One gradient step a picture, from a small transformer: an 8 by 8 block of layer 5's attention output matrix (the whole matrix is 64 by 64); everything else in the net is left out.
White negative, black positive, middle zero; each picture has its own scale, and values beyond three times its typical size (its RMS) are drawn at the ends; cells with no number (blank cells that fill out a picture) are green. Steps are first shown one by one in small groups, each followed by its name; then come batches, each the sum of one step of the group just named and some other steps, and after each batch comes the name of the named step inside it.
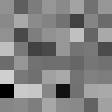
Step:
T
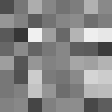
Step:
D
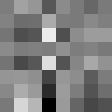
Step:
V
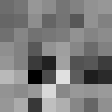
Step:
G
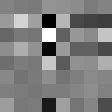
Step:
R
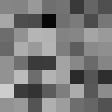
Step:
G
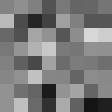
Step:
V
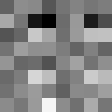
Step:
D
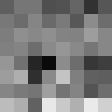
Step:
G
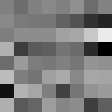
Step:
T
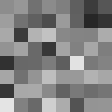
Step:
T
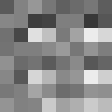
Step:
D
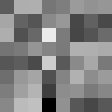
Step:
V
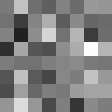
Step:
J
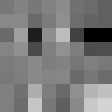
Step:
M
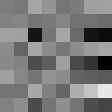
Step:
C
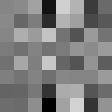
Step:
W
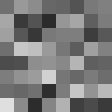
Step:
C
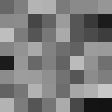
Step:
C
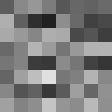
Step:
C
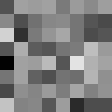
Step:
J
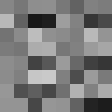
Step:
C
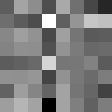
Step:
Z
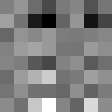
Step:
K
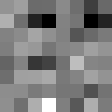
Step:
K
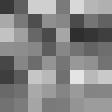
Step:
Z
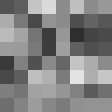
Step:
Z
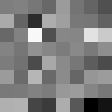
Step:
Z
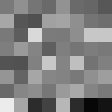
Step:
Z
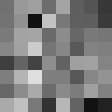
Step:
Z
